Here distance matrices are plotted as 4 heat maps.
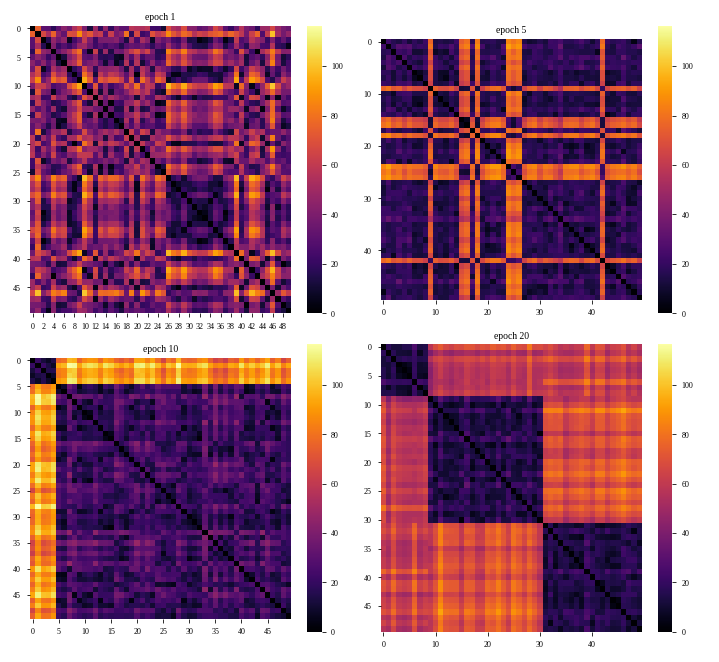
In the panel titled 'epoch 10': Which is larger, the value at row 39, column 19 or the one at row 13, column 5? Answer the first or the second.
the first
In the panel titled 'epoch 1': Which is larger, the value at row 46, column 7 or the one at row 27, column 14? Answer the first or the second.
the second
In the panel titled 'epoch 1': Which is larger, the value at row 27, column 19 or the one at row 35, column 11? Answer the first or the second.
the second
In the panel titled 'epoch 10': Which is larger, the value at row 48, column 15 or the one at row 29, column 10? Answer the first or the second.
the first
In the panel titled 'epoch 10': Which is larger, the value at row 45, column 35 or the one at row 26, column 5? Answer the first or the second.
the first
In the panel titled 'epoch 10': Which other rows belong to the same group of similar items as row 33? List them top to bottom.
5, 6, 7, 8, 9, 10, 11, 12, 13, 14, 15, 16, 17, 18, 19, 20, 21, 22, 23, 24, 25, 26, 27, 28, 29, 30, 31, 32, 34, 35, 36, 37, 38, 39, 40, 41, 42, 43, 44, 45, 46, 47, 48, 49
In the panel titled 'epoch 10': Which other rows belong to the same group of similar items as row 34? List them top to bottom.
5, 6, 7, 8, 9, 10, 11, 12, 13, 14, 15, 16, 17, 18, 19, 20, 21, 22, 23, 24, 25, 26, 27, 28, 29, 30, 31, 32, 33, 35, 36, 37, 38, 39, 40, 41, 42, 43, 44, 45, 46, 47, 48, 49
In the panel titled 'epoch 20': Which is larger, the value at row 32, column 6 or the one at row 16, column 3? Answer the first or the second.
the first
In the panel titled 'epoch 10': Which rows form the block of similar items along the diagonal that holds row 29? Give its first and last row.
5 to 49
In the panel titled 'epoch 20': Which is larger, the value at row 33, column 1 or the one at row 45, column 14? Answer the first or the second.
the second
